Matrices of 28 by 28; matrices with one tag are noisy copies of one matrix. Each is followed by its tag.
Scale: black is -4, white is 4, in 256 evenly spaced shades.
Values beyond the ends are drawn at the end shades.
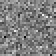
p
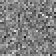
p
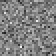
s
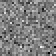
s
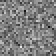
s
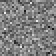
s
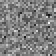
p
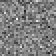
s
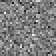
s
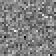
p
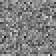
p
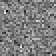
s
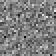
p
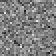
s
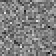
s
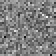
p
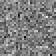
p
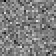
s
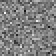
s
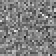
p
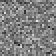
s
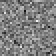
s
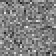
s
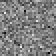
s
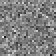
p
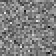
s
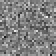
p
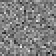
s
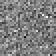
p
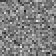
s
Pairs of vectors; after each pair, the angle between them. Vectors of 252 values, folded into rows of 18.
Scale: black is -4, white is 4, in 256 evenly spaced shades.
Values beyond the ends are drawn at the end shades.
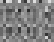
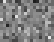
partly opposed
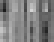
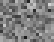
orthogonal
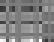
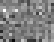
partly opposed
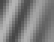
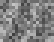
partly aligned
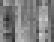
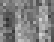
nearly parallel
